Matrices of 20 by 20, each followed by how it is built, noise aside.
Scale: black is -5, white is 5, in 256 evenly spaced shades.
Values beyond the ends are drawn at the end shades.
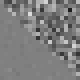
upper triangular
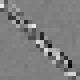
banded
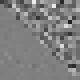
upper triangular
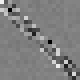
banded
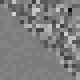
upper triangular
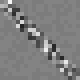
banded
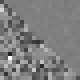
lower triangular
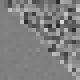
upper triangular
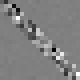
banded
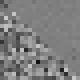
lower triangular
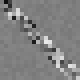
banded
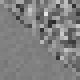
upper triangular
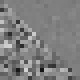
lower triangular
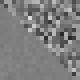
upper triangular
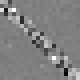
banded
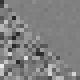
lower triangular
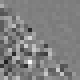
lower triangular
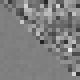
upper triangular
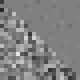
lower triangular
